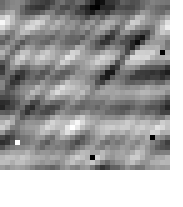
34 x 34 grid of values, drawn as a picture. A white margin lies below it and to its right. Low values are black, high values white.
Average level on the scale: 50%. Lone odd cells: 4, 1 higher and 3 lower than their neighbours. Seam: none. Stripes: horizontal, repeating 5 times.
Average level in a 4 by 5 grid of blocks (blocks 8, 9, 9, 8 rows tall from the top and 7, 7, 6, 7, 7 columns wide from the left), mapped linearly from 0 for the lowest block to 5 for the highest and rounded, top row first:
4 2 0 1 3 / 2 4 4 1 2 / 1 4 5 4 4 / 4 4 4 4 4
